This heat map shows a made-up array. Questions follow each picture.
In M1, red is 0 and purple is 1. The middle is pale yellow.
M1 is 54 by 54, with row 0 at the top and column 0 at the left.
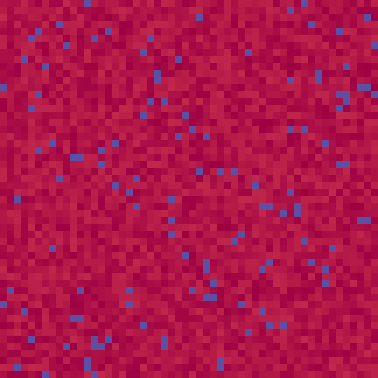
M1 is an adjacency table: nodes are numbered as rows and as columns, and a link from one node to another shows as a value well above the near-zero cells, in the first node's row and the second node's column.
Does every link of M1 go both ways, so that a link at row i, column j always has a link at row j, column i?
yes
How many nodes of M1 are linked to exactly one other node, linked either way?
3
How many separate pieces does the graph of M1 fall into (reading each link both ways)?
7
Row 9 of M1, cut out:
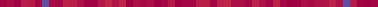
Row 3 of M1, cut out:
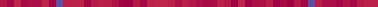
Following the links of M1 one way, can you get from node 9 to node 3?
no
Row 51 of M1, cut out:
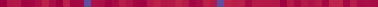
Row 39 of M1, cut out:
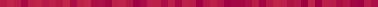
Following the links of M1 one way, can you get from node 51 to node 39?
no
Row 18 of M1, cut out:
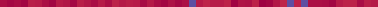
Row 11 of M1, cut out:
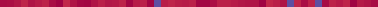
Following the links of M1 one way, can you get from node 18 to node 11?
yes
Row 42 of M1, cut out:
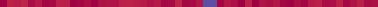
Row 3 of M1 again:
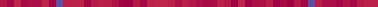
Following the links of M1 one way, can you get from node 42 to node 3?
yes
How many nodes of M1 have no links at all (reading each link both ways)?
4
